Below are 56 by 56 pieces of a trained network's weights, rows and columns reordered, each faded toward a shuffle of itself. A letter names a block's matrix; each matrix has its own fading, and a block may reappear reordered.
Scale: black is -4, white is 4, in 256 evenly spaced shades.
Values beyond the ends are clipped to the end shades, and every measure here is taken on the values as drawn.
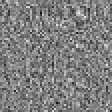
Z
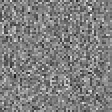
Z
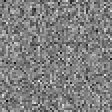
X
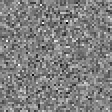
X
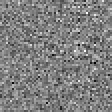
X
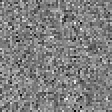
X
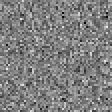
X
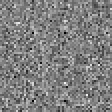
X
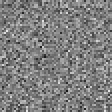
Z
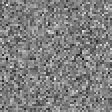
X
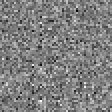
X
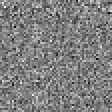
X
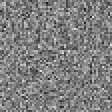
Z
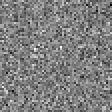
X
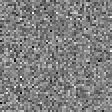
X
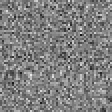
Z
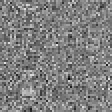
Z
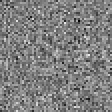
X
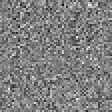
Z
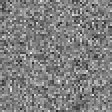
Z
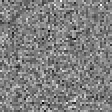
X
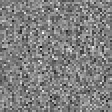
X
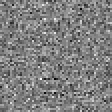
X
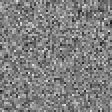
X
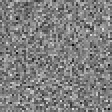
X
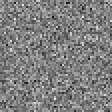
X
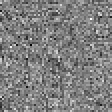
Z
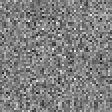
Z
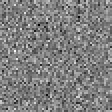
Z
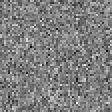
X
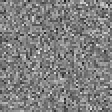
X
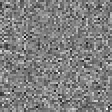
Z
